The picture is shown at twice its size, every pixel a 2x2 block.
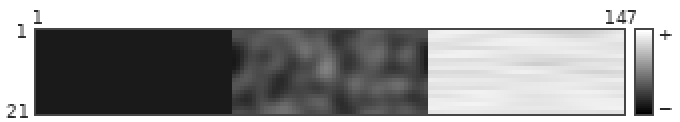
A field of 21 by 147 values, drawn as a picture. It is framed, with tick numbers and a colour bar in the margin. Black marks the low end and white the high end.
It is made of 1 by 3 panels. Panel 1,1: very low, flat. Panel 1,2: low, blotchy. Panel 1,3: very high, streaked across, faint in contrast.
